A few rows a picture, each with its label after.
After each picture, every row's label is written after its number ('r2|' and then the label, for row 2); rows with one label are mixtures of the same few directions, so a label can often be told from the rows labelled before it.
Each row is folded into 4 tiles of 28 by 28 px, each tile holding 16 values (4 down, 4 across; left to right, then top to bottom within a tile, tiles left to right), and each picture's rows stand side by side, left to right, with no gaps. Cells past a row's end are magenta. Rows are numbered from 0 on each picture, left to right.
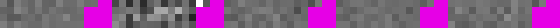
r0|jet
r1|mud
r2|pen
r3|pen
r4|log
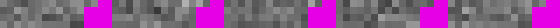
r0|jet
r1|pen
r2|mud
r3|jet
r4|jet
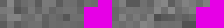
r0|jet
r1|jet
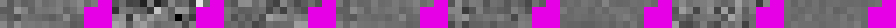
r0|jet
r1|mud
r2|jet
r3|jet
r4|jet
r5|mud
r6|log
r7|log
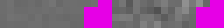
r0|jet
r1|pen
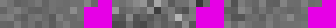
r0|pen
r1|mud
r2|jet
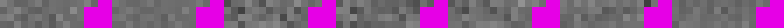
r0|pen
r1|pen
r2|pen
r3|jet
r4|pen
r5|mud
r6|log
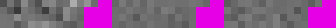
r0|pen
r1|log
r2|pen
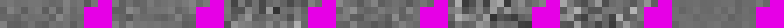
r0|log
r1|jet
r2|log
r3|pen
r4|jet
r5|pen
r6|log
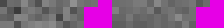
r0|pen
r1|mud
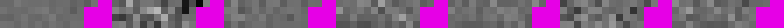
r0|pen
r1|pen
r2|jet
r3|mud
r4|mud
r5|pen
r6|pen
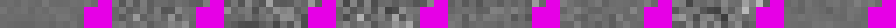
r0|mud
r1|log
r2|mud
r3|log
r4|mud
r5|pen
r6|pen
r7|pen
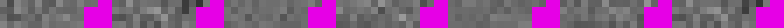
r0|jet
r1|pen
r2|log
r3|mud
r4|jet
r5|mud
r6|pen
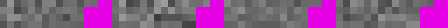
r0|jet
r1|jet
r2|pen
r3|jet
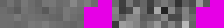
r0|pen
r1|log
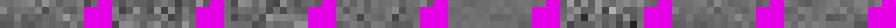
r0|mud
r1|log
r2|jet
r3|log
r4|jet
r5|log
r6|mud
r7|jet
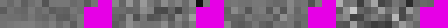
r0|mud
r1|mud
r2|log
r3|pen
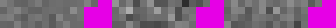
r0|pen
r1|pen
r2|log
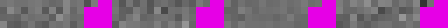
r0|log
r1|log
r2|jet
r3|mud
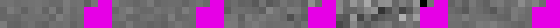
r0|log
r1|pen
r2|mud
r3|mud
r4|pen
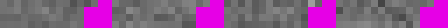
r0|pen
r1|jet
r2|mud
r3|mud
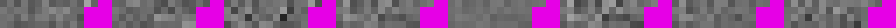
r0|mud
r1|jet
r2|log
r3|jet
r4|jet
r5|jet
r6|jet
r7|log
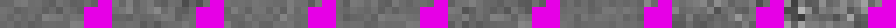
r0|jet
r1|pen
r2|log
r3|jet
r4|jet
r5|mud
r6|mud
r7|jet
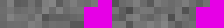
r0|jet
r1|pen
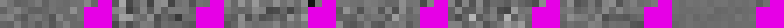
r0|pen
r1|jet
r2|mud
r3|log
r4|log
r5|jet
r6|mud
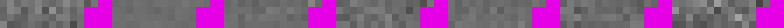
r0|log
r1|pen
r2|mud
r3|pen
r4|log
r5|jet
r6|mud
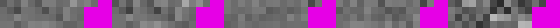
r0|pen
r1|pen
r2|mud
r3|mud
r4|jet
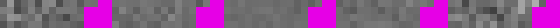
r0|jet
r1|log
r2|pen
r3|pen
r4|pen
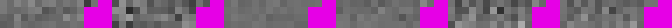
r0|mud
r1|jet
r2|jet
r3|mud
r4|log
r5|log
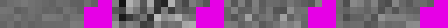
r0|jet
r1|jet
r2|log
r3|jet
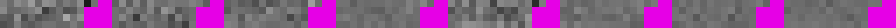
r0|mud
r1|log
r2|mud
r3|pen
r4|mud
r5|jet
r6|log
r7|mud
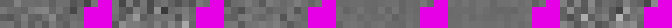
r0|pen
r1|log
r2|pen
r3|log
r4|mud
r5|log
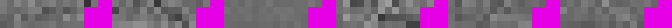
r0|mud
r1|mud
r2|mud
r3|jet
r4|jet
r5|mud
